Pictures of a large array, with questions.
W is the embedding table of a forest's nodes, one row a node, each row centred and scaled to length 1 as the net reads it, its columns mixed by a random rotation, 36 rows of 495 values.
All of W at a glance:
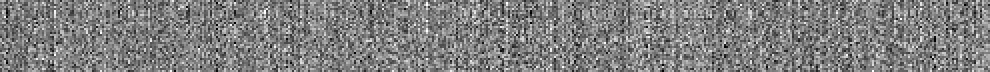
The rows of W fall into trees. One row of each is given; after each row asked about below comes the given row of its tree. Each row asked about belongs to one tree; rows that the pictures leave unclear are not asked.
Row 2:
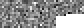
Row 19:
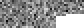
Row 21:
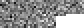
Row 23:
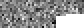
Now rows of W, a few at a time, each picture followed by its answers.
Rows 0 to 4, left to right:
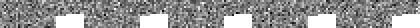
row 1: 2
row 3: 21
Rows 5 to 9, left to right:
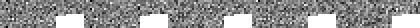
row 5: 21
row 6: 21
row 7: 21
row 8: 21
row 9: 23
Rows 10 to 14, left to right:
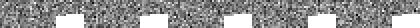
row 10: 2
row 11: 21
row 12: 2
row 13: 23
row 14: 2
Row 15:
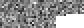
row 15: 2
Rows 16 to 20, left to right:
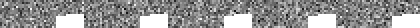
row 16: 2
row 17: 21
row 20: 19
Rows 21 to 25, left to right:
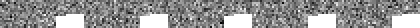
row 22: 23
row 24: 2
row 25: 2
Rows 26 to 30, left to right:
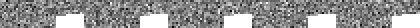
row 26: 21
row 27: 23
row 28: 23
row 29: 2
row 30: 21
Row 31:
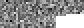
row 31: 21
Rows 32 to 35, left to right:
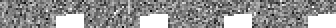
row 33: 19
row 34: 2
